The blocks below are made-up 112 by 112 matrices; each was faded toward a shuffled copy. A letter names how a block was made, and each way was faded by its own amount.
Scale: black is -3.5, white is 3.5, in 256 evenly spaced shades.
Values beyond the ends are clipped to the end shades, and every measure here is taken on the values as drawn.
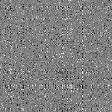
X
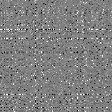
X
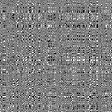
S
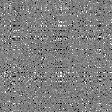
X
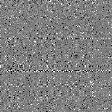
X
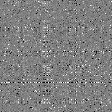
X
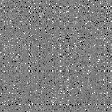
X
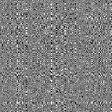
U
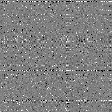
X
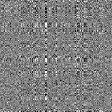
U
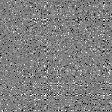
X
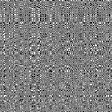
S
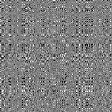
S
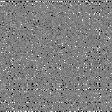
X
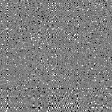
X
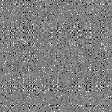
X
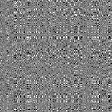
S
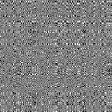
S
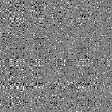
X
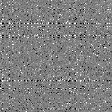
X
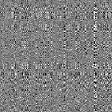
U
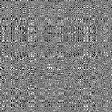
S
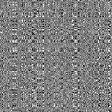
U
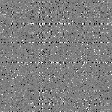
X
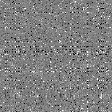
X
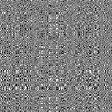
S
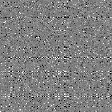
X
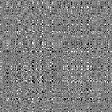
S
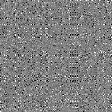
X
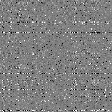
X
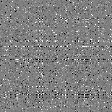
X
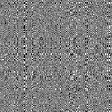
U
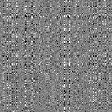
U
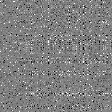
X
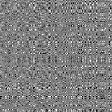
S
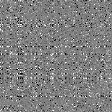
X
